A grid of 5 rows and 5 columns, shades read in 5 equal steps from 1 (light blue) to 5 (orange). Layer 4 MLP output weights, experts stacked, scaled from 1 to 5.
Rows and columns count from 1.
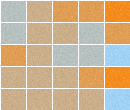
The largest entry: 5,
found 2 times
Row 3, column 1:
4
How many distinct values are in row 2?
3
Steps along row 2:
up same down up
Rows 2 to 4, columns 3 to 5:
3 2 4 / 2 2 1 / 3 4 5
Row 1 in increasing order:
2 3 4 4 5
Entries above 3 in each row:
3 1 1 2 0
